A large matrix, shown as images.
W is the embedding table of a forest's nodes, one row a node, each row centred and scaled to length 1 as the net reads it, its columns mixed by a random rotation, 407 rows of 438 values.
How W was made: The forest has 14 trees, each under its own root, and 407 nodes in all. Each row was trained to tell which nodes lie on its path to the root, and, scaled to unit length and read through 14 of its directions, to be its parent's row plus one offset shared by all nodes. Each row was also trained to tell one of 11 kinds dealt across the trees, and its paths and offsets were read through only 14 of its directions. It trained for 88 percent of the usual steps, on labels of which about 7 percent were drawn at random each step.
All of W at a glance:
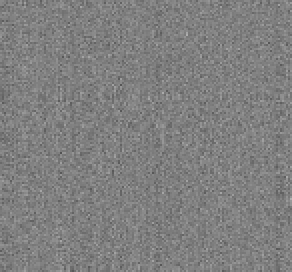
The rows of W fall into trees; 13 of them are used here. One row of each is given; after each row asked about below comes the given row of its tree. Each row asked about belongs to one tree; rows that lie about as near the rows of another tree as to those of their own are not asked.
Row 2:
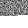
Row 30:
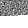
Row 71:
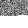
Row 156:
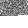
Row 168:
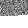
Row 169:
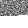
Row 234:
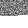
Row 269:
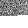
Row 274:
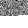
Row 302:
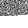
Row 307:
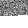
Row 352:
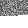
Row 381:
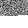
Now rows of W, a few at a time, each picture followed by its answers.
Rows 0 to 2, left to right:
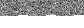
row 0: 381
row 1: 168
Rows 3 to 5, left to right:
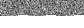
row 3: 30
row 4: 2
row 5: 30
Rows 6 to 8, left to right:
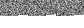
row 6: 2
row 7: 302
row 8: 352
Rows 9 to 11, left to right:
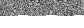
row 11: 234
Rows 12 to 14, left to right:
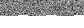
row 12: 2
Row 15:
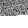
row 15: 269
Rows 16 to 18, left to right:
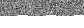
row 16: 381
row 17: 30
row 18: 307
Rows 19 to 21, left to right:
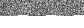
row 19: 269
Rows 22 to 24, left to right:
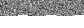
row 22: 302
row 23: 30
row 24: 381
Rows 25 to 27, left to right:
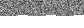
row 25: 2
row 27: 156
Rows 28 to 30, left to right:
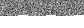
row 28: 156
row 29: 169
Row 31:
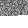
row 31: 156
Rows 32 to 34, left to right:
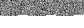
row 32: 274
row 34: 269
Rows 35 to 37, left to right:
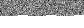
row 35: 71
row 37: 169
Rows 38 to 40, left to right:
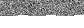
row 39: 269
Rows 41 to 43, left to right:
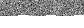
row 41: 156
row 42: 269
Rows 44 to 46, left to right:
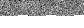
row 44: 169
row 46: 169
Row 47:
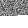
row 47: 307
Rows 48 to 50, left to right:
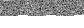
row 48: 269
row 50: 169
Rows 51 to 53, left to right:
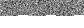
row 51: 307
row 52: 169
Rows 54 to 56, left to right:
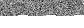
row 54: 352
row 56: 30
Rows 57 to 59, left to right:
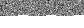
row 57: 156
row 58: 169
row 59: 381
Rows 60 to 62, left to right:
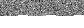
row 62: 156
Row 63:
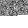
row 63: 168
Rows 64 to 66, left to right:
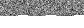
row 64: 2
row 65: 71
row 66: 381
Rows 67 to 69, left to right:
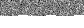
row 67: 274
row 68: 381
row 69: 381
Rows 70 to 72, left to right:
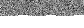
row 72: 302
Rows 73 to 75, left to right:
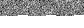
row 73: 381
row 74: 30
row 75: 307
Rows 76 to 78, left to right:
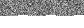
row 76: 2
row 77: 302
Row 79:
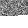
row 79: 2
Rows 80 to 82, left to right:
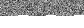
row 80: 156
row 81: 269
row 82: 169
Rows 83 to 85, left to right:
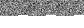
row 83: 2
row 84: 269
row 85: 269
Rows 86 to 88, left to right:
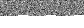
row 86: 169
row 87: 381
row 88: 30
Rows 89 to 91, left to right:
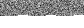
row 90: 352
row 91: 302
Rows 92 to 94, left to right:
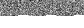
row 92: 381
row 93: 234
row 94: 269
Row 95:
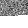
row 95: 30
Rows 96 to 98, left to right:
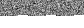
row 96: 381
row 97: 156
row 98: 156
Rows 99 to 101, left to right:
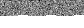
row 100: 30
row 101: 381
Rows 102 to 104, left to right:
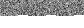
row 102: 307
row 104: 352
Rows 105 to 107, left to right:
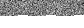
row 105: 307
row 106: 156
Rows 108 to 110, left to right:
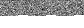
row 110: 30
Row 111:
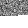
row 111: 156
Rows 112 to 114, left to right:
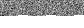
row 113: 2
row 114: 156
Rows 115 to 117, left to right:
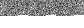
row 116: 168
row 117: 269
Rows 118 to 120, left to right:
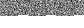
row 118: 307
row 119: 381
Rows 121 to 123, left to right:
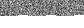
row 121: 234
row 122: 156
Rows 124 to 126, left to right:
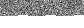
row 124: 302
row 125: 269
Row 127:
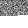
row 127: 30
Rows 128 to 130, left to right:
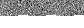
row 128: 169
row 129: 269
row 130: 307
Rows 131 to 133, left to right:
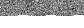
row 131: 156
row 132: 269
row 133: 381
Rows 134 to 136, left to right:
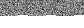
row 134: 30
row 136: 71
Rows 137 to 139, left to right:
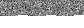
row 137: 30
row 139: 381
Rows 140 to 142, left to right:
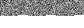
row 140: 352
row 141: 156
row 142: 274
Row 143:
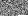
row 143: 2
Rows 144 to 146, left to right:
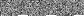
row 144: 352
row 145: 30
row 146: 269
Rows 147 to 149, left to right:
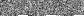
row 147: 71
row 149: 269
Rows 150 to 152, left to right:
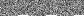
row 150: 302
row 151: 269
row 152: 169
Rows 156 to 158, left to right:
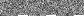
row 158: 71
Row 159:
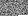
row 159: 2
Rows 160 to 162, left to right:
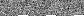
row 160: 71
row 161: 381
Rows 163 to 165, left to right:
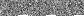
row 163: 168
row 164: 302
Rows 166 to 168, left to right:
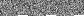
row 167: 156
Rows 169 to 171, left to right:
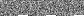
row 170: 30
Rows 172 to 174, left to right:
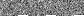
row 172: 307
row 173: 307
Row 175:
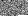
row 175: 234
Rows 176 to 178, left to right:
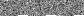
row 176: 269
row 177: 169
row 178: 381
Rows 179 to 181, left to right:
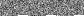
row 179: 307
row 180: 156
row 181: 352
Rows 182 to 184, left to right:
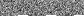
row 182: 352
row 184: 269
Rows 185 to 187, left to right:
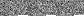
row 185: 2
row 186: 234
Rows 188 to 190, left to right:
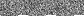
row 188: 234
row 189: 269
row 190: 234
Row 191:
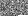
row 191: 381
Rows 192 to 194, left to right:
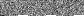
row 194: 169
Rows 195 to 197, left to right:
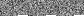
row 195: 156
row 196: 156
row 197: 169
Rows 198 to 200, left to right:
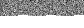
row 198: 352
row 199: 2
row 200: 169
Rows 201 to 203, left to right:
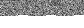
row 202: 2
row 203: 71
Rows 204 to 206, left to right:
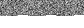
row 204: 381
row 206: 234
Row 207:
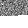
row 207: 156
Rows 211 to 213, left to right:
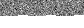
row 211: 381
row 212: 156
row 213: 169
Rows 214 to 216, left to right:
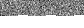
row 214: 156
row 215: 30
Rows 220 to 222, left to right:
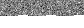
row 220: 156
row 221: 30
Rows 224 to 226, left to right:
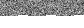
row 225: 307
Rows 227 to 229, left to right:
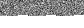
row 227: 169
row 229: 156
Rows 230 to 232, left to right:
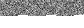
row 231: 302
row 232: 168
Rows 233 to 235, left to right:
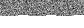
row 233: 2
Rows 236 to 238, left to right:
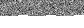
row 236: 274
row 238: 302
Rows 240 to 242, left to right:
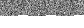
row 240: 156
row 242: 381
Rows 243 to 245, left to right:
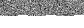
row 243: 269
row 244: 169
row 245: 269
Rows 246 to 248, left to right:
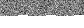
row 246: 169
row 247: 30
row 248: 30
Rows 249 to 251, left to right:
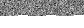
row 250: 30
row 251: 2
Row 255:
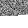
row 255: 302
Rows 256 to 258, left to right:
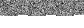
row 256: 269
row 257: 307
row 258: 302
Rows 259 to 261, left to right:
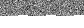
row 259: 156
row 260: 156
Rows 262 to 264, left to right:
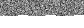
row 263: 269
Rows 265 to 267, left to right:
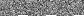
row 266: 307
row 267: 307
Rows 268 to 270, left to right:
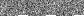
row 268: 30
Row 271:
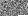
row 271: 307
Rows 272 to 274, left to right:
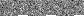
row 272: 381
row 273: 71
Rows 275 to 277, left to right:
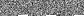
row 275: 168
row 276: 30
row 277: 234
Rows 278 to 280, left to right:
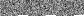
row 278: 307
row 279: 269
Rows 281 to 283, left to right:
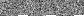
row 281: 156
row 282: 30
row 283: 2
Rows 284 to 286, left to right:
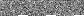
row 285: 169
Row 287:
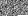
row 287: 169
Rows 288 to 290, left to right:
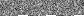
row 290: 30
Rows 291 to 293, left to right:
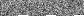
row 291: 274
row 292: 307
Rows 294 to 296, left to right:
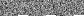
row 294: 307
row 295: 234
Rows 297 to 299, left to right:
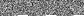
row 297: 352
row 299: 234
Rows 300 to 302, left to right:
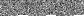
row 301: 168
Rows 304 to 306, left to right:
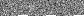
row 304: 352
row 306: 156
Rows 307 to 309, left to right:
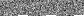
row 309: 381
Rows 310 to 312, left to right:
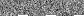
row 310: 169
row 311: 156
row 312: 71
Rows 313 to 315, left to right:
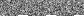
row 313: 381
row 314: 381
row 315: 381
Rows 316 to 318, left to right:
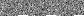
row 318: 307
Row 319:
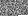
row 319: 2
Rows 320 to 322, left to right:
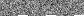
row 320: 156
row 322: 269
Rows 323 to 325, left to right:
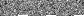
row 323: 302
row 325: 307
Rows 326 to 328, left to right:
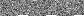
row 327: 381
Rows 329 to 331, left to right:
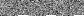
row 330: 2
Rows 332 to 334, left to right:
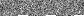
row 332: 381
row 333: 307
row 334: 30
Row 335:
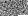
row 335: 302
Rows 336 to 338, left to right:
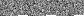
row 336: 30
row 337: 156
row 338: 269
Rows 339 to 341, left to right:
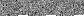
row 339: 381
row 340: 352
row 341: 352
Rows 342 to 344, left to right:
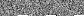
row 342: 269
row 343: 30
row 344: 30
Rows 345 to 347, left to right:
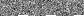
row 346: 169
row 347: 71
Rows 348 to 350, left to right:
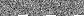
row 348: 302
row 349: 30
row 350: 30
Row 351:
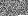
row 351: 274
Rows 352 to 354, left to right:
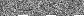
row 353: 30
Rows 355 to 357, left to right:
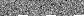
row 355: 381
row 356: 30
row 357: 302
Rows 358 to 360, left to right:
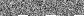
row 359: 302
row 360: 274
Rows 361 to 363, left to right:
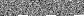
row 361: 381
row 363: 168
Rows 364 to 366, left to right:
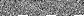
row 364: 169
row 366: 307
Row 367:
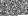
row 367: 168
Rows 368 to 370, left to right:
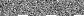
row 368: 269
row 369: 156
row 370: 168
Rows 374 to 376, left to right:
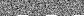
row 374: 381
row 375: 269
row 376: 234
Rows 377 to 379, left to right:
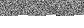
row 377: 156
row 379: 156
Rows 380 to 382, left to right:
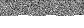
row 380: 30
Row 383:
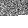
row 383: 30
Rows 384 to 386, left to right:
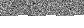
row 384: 30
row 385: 156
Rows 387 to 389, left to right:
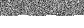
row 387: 352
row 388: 381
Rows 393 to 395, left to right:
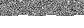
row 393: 274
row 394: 307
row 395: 381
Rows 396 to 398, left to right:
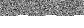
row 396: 381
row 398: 381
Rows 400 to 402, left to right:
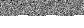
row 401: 71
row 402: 71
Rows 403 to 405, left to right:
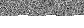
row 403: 274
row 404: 30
